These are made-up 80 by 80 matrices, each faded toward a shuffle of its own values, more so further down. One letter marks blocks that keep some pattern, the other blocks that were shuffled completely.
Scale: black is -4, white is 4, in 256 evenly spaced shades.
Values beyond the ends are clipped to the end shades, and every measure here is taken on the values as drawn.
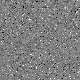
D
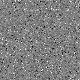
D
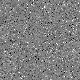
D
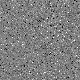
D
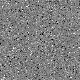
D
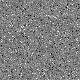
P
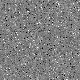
D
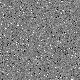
P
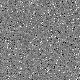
D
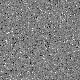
P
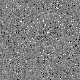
D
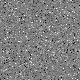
D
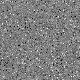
D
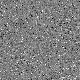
D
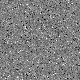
P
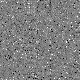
D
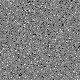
P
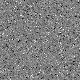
P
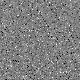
D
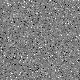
D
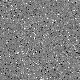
P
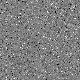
D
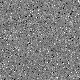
P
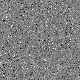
P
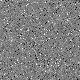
P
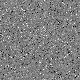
P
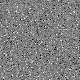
P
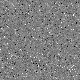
P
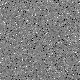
P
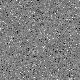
D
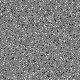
P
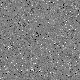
P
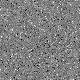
P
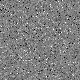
P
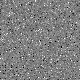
P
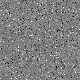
D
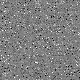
D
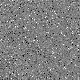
D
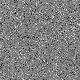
D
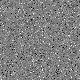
P
